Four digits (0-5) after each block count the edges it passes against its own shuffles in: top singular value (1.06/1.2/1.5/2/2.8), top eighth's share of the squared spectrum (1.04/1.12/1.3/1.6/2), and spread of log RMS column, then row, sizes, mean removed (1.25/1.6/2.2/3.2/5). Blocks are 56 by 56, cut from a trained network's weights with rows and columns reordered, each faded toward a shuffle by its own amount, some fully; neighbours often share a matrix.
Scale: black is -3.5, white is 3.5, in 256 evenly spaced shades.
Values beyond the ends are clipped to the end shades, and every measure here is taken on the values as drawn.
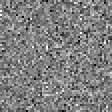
0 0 0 0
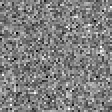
0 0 0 0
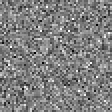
0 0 0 0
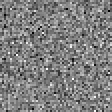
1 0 0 0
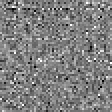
3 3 1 2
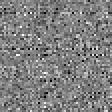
3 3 0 2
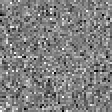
3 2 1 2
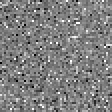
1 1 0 0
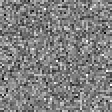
0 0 0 0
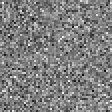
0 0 0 1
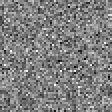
1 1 0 0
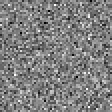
1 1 0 0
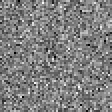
0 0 0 0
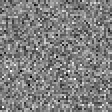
0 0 0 0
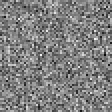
1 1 0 0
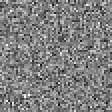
1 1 0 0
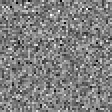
0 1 0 0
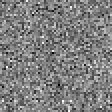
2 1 0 0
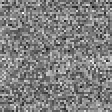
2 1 0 0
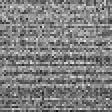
4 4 0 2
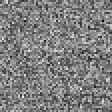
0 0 0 0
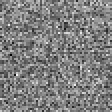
1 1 0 0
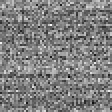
3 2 0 0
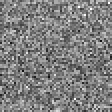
0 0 0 0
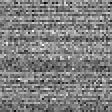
4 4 1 1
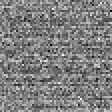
3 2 0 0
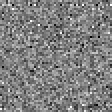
1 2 0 1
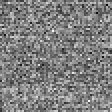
2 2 0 0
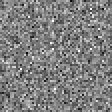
0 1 0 0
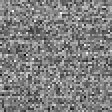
2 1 0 0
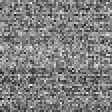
3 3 1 0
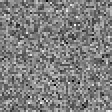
1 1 0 0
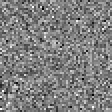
0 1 1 1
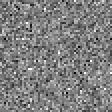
1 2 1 1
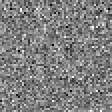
1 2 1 1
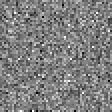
2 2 1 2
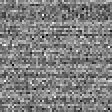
3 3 0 0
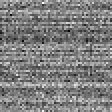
4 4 1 2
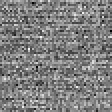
3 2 1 0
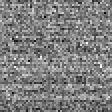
3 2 0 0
